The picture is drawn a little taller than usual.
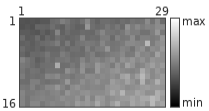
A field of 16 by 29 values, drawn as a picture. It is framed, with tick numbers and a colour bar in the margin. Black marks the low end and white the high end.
The ninth with the lowest average is the top left. The texture is fine-grained noise. The halves do not mirror each other. There is an overall slope up to the bottom right. The bottom right is the ninth with the highest average. No single row or column stands out from its neighbours.
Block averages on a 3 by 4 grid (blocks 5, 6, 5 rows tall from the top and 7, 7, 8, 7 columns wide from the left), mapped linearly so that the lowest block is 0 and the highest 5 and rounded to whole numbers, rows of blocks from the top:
0 1 2 3
1 2 3 4
2 3 4 5
